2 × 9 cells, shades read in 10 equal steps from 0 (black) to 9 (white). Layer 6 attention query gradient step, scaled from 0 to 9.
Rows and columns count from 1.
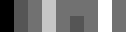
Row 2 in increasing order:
0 3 3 4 4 4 4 7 9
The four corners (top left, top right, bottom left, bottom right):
0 4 0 4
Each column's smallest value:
0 3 4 7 4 3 4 9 4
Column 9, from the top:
4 4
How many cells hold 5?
0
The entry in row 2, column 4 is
7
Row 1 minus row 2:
0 0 0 0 0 1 0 0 0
